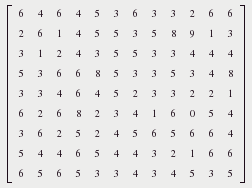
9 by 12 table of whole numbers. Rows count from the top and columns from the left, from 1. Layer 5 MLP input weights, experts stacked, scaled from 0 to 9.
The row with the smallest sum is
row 5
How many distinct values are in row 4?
5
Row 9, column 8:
3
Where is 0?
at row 6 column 10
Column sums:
39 34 37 48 37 37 36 30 39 32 37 41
